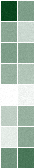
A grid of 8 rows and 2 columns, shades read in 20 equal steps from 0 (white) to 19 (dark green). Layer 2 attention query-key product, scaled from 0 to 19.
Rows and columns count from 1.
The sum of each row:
29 13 19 14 1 13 11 25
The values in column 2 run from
1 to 14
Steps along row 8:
up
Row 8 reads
11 14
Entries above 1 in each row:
2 2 2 2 0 2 2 2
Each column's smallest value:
0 1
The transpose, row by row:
19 9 10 8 0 5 2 11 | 10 4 9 6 1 8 9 14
